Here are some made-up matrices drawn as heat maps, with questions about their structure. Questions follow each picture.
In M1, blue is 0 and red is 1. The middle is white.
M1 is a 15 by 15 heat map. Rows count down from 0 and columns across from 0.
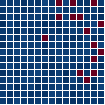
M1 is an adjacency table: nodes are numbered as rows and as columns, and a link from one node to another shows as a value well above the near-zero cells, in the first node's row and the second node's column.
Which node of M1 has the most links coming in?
node 13
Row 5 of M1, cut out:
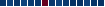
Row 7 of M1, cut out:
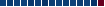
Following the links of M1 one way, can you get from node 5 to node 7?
no
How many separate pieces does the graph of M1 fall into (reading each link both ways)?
4
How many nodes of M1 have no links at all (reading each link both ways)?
2
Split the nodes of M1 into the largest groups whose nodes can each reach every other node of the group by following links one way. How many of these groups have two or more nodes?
0
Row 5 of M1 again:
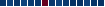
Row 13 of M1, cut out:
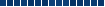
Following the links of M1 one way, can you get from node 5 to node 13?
yes
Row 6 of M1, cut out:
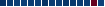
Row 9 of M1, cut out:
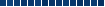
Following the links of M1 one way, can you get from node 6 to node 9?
no
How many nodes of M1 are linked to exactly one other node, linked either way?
4
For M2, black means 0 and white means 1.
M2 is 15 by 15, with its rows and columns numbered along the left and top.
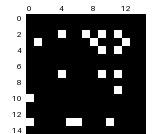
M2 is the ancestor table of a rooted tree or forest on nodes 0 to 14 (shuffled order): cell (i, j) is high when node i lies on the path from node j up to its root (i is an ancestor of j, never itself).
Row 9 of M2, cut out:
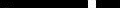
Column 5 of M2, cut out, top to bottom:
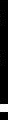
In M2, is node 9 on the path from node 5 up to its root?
no
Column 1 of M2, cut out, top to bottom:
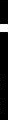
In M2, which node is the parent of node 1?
3
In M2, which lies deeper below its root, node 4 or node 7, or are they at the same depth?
node 4
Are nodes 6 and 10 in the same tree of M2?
yes
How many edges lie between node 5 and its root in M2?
1
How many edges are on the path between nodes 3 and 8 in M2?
1
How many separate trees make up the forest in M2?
4
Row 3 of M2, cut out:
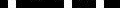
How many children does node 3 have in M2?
3
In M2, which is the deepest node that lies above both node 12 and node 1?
3
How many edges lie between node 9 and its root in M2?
3
